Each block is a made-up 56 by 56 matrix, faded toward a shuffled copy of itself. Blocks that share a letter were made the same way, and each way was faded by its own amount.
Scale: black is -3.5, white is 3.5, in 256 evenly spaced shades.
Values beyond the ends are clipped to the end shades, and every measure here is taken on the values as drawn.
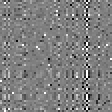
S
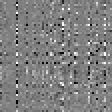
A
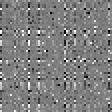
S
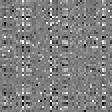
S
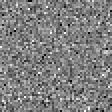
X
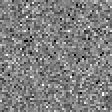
X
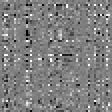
A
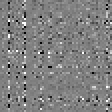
A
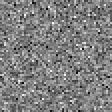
X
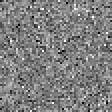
X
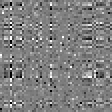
S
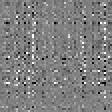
A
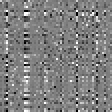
S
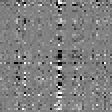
A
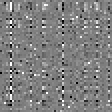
S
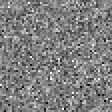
X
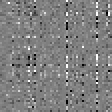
A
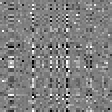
S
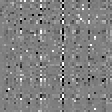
S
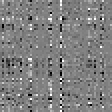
A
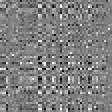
S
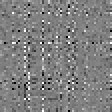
A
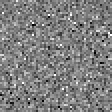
X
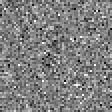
X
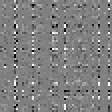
A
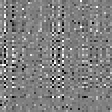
S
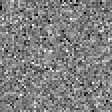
X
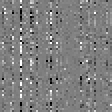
A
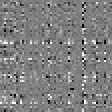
A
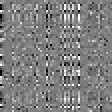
S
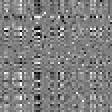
S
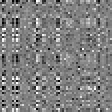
S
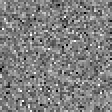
X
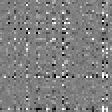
A
